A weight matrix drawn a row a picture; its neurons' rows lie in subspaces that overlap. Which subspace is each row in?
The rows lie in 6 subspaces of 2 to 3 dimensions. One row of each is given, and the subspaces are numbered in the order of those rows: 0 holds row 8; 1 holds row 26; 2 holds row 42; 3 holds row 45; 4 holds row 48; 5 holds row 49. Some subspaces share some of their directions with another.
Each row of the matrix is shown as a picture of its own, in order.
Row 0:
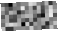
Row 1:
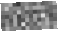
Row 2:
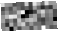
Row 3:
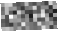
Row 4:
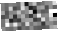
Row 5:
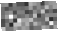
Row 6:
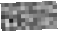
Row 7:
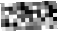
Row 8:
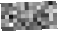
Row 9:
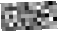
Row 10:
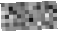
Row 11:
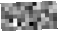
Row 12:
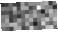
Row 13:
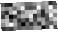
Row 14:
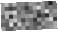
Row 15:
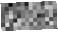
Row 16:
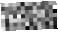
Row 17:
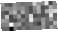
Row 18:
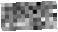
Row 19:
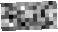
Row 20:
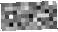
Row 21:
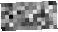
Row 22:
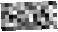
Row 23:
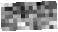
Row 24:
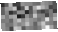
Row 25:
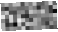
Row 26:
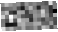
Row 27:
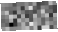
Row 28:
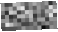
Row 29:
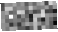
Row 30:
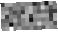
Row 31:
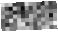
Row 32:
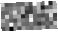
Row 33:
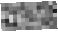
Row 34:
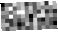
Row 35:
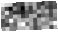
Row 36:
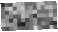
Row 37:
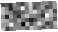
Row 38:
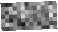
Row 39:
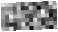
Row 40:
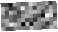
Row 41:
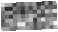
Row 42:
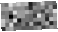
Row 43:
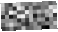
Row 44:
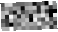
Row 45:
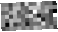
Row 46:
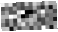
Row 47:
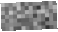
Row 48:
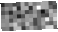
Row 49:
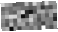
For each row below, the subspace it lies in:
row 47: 4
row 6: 1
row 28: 4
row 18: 3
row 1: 1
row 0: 2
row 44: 5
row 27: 1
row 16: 1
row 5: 2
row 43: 4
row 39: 4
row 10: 2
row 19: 2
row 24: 4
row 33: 1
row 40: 2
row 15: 2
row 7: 0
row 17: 5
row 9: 0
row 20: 0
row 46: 5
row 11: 1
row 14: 0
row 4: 3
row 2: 5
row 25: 1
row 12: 4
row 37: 2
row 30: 5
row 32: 5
